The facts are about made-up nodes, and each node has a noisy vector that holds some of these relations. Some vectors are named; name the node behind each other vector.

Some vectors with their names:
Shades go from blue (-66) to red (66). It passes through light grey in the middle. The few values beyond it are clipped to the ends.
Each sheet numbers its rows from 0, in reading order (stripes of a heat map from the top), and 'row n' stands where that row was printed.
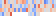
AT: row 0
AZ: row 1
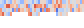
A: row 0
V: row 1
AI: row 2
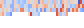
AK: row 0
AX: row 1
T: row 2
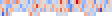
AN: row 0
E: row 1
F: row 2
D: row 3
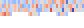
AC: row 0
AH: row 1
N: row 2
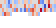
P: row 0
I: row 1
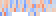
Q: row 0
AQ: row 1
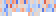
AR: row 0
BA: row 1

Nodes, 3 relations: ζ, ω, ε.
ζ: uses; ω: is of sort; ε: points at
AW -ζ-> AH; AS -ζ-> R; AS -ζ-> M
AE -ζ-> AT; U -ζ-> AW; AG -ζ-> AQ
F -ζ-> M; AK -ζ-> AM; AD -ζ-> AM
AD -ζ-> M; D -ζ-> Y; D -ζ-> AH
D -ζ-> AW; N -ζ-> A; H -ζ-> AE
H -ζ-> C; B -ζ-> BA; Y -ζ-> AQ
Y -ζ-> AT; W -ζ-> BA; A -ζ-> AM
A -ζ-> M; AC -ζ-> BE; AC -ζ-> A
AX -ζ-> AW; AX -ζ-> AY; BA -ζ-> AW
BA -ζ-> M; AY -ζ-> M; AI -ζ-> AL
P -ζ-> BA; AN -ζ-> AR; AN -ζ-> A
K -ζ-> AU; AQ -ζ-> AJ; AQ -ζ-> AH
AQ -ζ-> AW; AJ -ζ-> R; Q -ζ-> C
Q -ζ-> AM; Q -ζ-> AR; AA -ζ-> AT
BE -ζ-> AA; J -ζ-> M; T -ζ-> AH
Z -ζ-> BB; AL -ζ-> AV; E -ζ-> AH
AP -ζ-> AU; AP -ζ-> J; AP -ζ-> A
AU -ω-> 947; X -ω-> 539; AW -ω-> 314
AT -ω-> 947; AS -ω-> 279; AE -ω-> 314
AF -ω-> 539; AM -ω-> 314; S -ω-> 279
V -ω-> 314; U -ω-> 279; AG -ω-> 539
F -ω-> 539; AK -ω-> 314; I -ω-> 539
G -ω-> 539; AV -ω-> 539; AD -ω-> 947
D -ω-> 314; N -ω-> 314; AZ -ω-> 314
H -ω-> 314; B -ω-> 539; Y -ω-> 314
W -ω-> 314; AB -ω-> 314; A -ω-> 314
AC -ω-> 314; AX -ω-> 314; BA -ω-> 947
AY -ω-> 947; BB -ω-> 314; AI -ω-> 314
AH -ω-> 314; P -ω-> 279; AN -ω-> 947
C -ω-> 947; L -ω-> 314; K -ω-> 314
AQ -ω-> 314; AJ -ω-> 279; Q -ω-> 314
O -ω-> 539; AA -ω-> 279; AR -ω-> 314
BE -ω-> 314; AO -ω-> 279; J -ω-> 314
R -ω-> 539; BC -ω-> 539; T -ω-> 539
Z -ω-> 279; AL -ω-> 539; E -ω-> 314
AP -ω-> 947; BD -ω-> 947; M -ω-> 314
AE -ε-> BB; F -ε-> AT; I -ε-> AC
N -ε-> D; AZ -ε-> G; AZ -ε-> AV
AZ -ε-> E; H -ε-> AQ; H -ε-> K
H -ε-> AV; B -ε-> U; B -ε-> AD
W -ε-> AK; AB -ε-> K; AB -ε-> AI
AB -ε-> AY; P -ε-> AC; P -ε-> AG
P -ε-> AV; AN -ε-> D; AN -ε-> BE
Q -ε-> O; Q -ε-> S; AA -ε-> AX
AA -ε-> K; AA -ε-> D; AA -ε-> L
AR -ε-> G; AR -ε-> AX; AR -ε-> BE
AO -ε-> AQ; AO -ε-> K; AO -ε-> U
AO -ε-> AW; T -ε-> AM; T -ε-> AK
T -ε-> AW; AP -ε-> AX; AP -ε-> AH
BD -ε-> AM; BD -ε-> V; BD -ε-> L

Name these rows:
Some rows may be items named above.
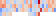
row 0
AI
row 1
AV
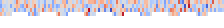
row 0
BA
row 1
Q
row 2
AX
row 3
B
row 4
AT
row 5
Q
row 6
I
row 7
AD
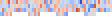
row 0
AP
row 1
BD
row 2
W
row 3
AO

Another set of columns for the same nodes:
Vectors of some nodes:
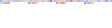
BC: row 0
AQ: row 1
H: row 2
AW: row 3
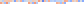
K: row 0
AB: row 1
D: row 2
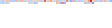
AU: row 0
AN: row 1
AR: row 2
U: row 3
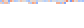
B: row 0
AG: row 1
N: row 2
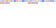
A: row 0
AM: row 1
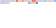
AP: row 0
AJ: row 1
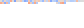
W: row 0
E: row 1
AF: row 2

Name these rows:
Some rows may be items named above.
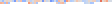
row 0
AM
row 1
AC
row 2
B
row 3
AN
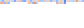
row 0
AK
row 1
AX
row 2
T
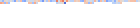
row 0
AK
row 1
BB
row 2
P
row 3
AE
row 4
BA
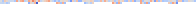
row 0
BD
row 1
AA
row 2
AM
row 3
AT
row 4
AH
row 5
AZ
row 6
I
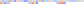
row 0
W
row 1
I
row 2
AV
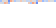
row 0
F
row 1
I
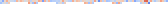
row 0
AY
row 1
H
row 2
AD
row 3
Q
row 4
AI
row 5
AO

